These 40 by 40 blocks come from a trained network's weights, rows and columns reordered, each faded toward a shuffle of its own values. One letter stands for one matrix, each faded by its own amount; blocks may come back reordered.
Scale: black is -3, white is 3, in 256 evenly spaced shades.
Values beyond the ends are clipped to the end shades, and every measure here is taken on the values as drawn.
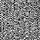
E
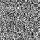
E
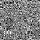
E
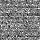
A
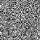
E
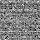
A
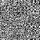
E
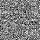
E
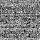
A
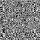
E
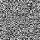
E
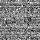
A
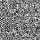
E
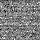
A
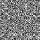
E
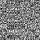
E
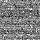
A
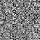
E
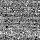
A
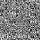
E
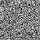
E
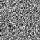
E
